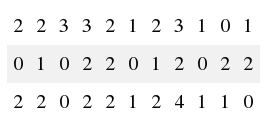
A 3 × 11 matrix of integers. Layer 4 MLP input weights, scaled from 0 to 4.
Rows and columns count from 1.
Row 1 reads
2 2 3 3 2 1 2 3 1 0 1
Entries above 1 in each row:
7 5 6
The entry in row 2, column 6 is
0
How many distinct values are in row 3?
4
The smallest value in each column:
0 1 0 2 2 0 1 2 0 0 0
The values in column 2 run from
1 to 2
